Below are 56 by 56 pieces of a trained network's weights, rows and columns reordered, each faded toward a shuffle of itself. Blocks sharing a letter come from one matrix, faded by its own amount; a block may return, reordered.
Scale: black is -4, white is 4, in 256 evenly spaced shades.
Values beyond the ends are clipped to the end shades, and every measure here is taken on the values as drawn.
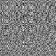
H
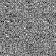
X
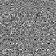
H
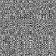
H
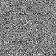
X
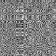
H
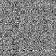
X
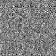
X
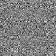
X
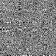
X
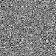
X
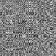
H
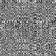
H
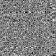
X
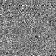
X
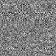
H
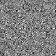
X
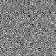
X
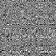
H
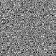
X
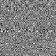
H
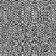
H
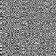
H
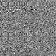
X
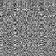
H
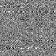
H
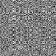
H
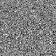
X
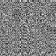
H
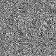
X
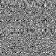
X
